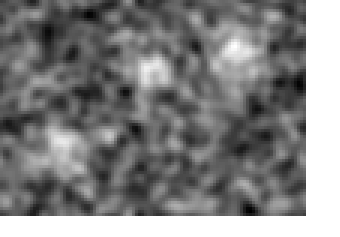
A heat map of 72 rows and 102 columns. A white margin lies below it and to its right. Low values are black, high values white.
Bumps: three. Seam: none. Ninth with the highest average: top right. Mirror symmetry: none. Slope: none.
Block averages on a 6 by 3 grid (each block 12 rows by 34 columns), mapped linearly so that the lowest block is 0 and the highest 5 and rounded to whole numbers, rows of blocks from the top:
012
135
132
221
511
122
